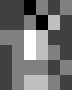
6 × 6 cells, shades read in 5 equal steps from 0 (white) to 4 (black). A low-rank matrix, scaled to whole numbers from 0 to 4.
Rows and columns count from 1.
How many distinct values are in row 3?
4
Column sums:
17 14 9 11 14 16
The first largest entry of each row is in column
3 4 5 1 1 1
